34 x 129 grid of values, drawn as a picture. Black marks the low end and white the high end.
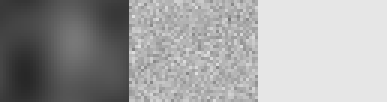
The table splits into one row of 3 panels. Panel 1,1: low, smooth. Panel 1,2: high, fine-grained. Panel 1,3: very high, flat.
